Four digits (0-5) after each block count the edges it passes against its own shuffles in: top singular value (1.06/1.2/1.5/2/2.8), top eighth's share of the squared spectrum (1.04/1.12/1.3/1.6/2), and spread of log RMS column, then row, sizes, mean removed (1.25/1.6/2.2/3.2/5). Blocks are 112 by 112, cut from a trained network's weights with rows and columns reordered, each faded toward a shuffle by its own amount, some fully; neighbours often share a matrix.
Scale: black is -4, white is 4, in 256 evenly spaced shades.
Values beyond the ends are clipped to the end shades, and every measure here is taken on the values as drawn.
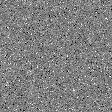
0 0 0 0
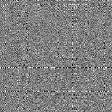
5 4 3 3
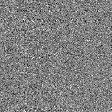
3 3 2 2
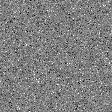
1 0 0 0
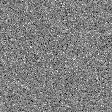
0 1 0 0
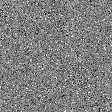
0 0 0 0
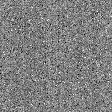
1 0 0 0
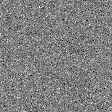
0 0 0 0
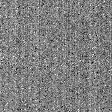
3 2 0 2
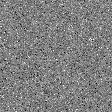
0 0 0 0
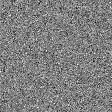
2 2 0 0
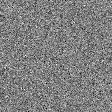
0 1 0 0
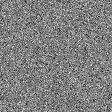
1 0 0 0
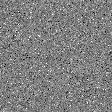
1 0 0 0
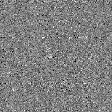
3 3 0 2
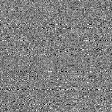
3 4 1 3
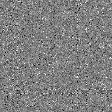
3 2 2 1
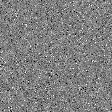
2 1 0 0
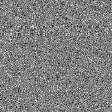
3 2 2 1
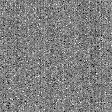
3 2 0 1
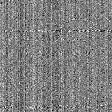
4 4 2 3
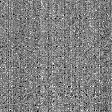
4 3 1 2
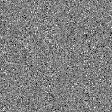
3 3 2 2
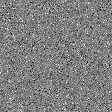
1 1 0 0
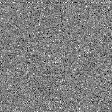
3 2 2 1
